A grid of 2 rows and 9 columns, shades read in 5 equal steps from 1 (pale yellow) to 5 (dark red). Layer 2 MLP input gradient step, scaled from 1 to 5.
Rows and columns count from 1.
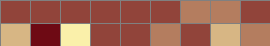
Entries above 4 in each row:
0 1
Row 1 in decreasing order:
4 4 4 4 4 4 4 3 3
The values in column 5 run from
4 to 4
